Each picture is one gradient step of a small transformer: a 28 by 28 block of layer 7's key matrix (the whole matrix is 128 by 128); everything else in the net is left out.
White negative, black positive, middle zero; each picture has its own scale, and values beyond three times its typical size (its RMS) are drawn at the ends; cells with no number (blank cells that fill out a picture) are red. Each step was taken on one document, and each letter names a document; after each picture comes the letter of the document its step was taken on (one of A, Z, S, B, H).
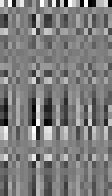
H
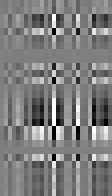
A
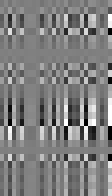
A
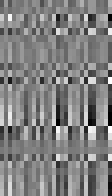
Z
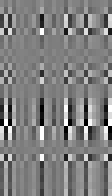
A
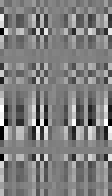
Z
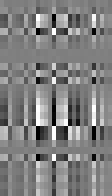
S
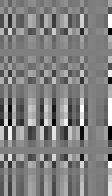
H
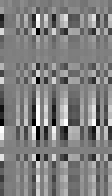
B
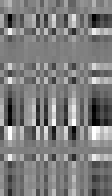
B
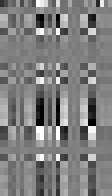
B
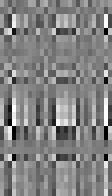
A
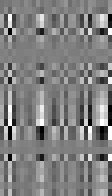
S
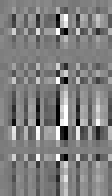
S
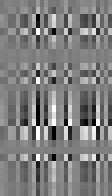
Z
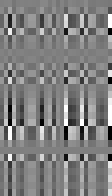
H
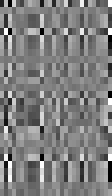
H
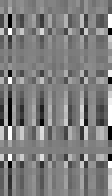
A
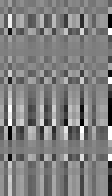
H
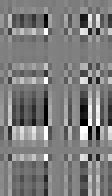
B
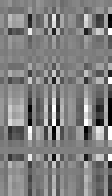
H
